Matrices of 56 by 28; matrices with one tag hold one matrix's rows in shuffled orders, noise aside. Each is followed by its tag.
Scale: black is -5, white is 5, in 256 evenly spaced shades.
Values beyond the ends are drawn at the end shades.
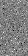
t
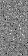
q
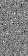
t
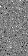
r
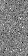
q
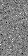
r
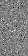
t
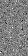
r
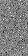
q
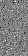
t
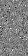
r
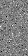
r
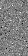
r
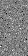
r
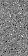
q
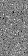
t
